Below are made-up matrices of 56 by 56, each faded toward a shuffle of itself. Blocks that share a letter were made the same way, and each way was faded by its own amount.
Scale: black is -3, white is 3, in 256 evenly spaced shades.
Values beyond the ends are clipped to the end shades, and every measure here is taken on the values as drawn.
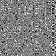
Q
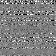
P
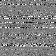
P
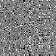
Q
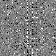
Q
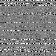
P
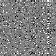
Q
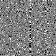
Q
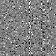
Q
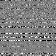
P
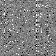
Q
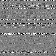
P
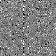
Q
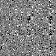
Q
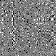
Q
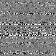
P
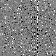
Q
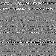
P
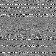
P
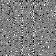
Q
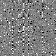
Q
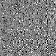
Q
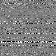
P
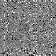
Q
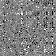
Q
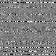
P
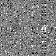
Q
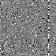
Q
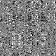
Q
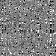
Q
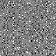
Q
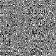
Q
